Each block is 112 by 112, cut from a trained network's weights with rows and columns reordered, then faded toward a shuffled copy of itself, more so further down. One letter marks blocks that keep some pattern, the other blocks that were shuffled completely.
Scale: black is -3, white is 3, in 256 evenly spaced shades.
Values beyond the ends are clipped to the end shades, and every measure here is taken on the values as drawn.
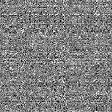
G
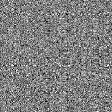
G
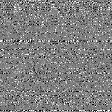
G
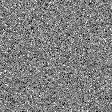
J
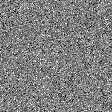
J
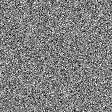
J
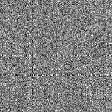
G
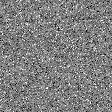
J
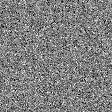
J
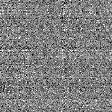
G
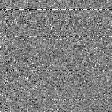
G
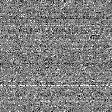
G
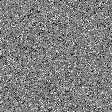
J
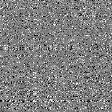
G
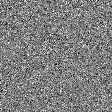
J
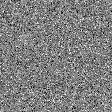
J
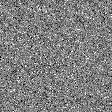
J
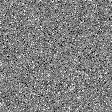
J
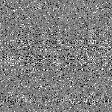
G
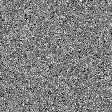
J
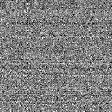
G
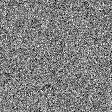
J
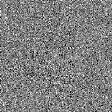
G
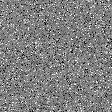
J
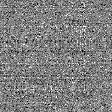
G
